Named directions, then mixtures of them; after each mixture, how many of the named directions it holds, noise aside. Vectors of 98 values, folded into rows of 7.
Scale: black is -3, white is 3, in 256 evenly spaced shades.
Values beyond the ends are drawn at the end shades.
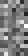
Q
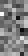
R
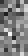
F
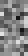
one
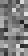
one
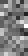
two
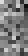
one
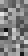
three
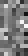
one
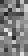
one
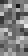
three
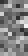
three
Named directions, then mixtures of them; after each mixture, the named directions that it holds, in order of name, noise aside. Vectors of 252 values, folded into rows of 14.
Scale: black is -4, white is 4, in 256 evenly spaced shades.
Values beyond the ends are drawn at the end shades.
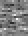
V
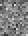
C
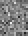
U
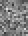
C, U, V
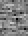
V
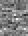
C, V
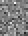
C, U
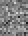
U, V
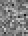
C, U, V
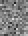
C, U, V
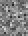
C, U, V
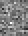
U, V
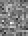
C, U, V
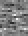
V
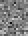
C, U, V
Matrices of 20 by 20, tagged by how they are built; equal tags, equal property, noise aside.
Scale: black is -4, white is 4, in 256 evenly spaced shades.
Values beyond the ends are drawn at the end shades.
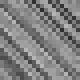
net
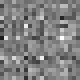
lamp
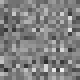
lamp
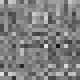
lamp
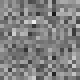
lamp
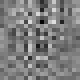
lamp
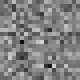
lamp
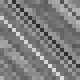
net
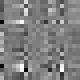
lamp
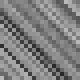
net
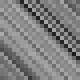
net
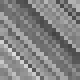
net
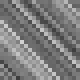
net
